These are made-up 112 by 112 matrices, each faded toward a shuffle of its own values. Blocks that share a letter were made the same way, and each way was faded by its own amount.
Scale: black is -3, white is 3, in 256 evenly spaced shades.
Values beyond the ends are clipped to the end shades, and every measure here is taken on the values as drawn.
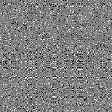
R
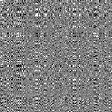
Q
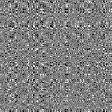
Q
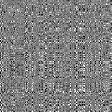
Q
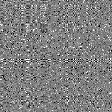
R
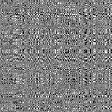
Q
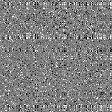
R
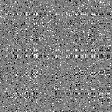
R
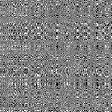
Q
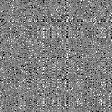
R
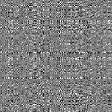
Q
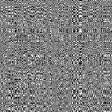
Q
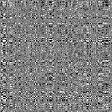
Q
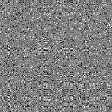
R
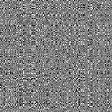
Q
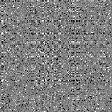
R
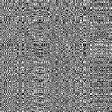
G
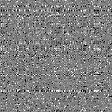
R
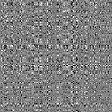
Q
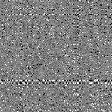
R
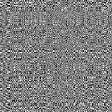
G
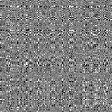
Q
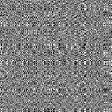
G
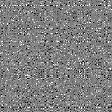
R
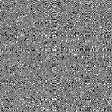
R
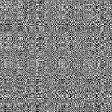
G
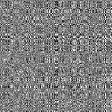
G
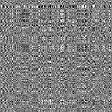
G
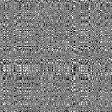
Q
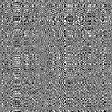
Q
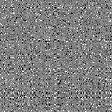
R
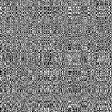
G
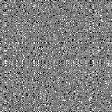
R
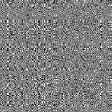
Q
